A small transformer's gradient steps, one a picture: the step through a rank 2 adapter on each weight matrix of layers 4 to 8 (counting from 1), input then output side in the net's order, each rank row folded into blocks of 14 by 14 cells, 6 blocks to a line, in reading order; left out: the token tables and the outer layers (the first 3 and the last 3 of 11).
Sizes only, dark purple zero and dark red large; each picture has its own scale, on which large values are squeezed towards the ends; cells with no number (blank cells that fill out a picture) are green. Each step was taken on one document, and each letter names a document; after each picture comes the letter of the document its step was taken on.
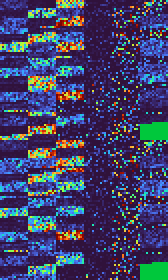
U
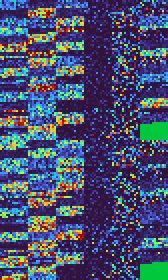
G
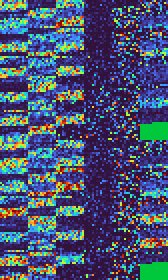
U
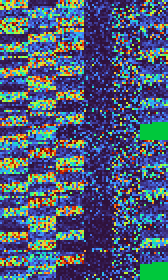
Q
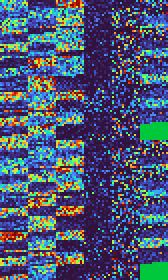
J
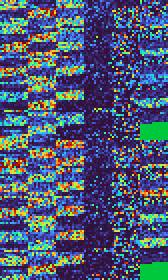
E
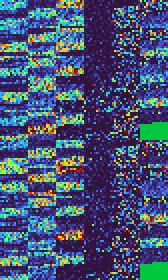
U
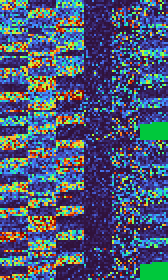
J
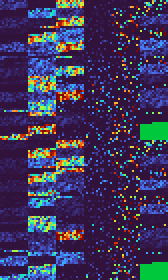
U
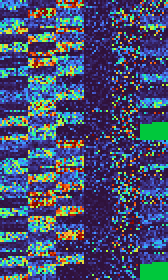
G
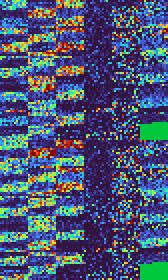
E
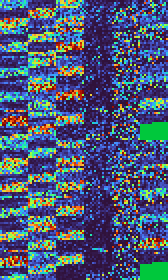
Q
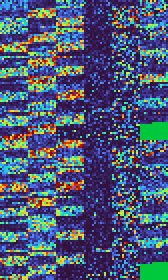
E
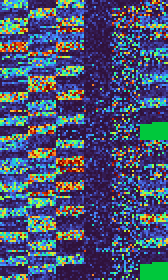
E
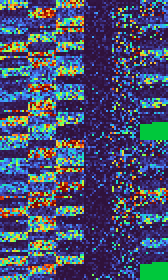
G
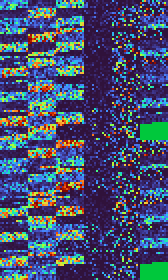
G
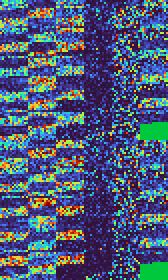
Q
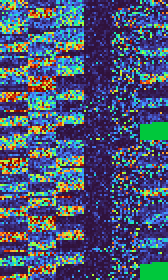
J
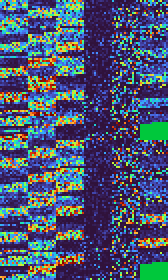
J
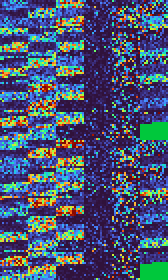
G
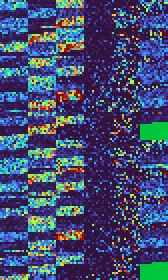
U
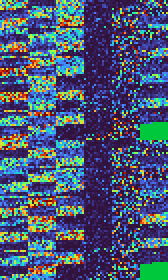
J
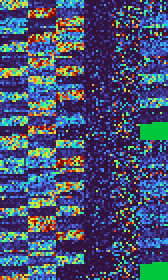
U
